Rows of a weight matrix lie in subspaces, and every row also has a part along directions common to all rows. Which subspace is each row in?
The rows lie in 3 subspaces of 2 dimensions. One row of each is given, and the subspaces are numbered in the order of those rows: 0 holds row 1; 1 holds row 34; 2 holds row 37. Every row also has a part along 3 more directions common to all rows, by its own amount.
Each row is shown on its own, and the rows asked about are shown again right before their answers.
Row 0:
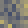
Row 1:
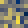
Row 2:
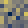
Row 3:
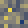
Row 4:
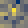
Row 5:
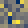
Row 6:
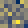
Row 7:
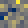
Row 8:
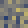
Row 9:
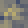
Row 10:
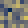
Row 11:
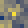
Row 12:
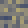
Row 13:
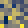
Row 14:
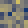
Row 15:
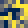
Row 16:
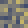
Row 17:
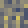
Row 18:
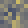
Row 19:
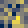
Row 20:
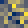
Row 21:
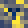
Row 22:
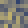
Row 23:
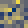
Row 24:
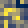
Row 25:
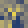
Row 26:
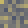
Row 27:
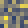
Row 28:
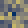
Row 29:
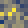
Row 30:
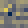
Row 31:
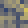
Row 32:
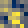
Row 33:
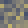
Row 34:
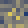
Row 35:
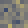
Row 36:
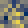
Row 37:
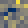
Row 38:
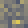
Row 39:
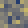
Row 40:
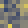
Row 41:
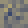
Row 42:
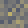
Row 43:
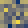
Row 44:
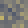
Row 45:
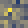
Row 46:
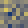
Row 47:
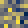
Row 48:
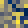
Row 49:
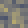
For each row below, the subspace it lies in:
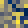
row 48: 0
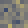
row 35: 1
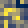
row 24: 2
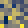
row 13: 0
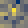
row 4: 2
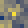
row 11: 2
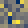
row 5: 1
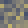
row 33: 1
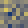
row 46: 1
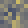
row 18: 2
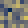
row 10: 2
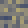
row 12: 0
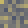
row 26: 0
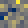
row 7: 2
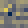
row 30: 1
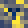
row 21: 2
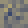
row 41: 1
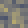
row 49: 0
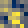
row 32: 0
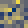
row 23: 1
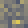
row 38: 1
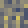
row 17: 0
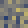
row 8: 0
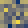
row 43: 1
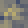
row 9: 2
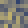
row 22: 0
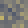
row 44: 2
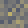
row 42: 1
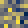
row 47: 0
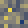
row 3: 0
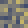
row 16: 0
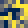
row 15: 2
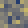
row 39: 1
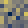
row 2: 1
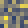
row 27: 0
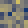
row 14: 1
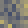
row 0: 1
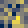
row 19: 2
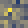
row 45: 2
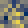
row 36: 0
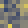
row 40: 1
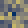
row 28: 2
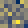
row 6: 1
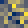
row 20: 0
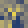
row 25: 2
